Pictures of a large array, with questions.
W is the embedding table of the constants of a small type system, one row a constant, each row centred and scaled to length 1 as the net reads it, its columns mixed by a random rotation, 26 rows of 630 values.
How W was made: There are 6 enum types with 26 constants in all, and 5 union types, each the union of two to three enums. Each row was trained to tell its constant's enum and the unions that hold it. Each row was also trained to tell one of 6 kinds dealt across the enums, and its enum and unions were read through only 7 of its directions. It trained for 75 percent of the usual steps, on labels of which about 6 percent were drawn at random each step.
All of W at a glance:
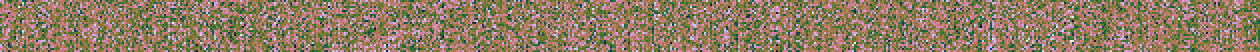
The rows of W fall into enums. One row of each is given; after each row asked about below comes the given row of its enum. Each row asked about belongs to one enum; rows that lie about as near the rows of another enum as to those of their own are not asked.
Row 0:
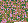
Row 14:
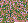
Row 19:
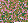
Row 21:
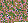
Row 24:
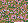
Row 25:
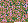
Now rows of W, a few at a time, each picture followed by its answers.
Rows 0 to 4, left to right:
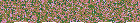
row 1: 19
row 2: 19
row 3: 14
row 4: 0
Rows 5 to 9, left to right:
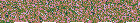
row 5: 24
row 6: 25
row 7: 14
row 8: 24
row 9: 0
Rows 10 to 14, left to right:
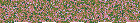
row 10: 21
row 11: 19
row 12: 24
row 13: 24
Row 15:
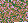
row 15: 19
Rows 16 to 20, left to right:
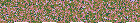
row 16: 21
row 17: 21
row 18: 19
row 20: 24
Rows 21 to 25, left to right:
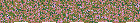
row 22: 25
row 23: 0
